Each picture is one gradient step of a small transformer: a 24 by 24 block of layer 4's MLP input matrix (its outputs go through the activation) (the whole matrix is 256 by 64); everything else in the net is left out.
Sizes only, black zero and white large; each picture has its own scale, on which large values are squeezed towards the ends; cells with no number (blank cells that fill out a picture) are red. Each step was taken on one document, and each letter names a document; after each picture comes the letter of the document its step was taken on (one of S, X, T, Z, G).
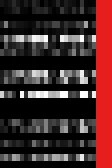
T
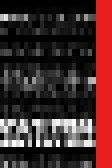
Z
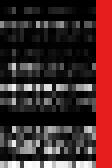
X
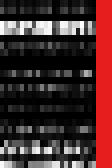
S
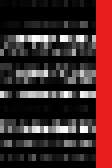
T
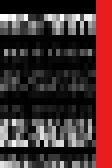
Z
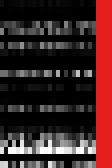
S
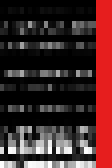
S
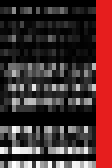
X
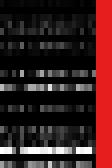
S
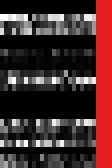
Z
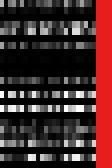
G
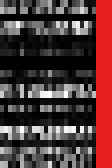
S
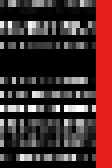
G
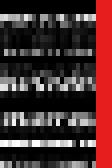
Z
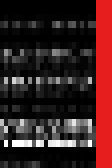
Z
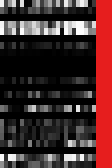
G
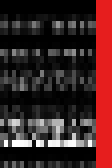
Z
